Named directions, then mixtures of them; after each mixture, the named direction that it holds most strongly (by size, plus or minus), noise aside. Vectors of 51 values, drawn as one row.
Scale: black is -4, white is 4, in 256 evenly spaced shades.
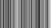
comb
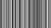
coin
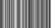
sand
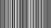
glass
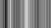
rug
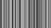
coin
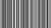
coin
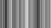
rug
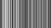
rug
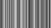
sand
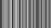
coin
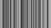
comb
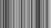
comb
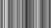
rug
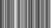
sand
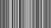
glass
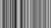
sand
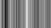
rug
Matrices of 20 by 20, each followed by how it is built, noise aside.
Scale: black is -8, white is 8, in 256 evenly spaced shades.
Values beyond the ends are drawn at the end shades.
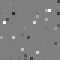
sparse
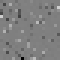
sparse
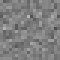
low rank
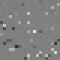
sparse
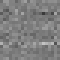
low rank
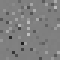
sparse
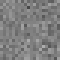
low rank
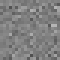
low rank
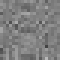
low rank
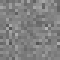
low rank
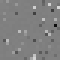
sparse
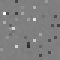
sparse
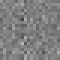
low rank
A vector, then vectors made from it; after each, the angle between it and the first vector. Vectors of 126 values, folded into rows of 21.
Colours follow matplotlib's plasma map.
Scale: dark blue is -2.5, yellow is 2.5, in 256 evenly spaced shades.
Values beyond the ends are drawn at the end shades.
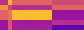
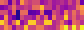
partly opposed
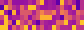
orthogonal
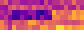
nearly opposite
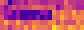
nearly opposite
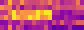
nearly parallel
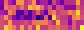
partly opposed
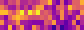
partly aligned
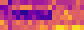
nearly opposite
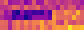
nearly opposite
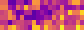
partly opposed
